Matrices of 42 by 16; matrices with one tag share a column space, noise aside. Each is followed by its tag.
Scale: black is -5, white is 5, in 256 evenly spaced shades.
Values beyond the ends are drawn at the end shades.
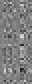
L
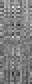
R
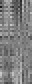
R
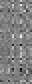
L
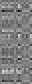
L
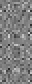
L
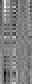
R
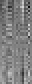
R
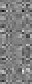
L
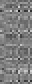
L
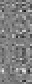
L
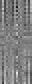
R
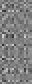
L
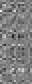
L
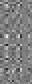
L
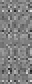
L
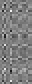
L
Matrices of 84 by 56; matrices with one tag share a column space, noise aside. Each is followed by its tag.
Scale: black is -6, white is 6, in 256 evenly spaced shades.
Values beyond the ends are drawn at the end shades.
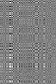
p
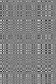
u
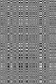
p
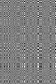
p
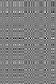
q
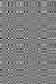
q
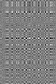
q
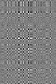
q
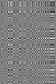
q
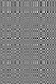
q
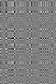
q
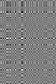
q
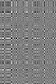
q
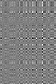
q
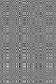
p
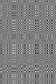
u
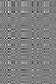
q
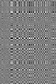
q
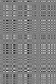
u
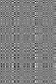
p
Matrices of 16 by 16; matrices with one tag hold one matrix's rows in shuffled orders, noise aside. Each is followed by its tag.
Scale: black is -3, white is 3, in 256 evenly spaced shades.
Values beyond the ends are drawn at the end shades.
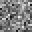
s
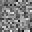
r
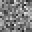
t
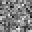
s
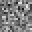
r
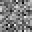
t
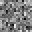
t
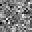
s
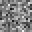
s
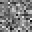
s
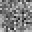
t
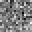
t
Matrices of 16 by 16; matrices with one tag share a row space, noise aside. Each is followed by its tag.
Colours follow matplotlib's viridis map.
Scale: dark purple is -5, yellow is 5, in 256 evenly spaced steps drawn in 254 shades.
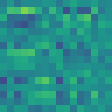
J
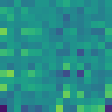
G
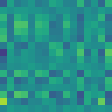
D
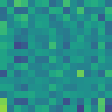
D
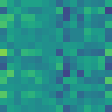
G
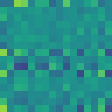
D
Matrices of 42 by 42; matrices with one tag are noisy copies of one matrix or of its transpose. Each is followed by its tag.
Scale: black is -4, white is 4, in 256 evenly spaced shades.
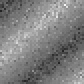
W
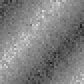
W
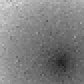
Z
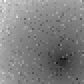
Z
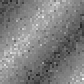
W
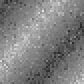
W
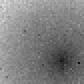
Z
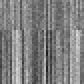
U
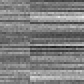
U
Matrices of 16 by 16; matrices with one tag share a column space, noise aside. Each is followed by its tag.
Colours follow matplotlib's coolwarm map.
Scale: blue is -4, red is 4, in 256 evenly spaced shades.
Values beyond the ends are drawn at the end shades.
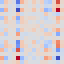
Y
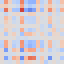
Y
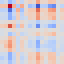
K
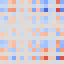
Y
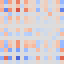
Y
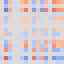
Y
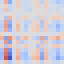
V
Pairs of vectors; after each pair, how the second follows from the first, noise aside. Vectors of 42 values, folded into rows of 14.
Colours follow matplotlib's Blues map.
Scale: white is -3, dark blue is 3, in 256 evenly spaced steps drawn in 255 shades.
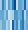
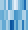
sign-scrambled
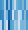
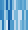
copied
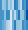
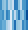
copied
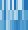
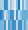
sign-scrambled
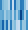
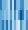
copied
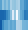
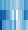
copied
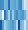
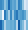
copied
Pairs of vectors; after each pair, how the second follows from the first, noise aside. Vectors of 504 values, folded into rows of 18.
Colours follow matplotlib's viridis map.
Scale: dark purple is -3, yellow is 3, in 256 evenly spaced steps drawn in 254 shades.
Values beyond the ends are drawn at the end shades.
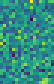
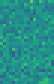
shrunk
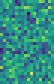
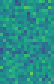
shrunk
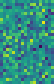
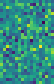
negated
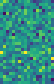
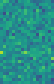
shrunk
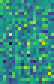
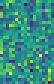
wrapped around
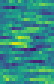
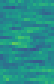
shrunk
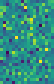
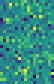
wrapped around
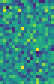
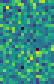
negated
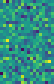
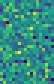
wrapped around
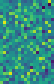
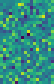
wrapped around
